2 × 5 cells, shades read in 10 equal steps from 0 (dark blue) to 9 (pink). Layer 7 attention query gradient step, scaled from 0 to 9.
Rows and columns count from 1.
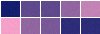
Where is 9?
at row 2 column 1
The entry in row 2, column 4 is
1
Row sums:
18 20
